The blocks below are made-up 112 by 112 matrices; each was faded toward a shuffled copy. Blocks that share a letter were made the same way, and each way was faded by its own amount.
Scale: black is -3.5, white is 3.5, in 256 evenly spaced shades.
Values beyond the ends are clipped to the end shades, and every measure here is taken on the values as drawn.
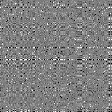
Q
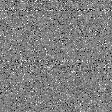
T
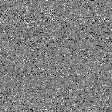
T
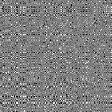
Q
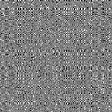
Q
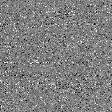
T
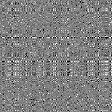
Q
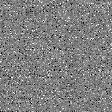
T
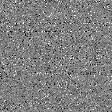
T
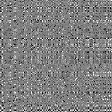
Q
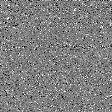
T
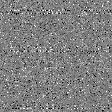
T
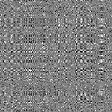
Q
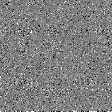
T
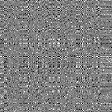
Q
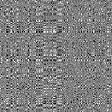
Q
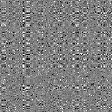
Q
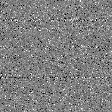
T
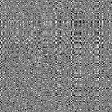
Q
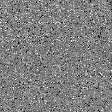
T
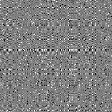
Q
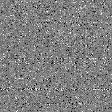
T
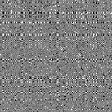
Q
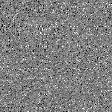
T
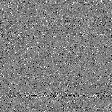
T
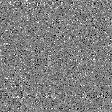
T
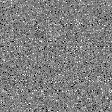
T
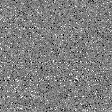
T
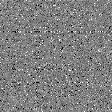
T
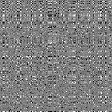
Q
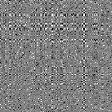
Q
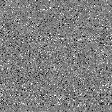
T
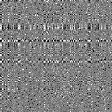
Q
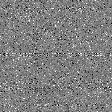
T
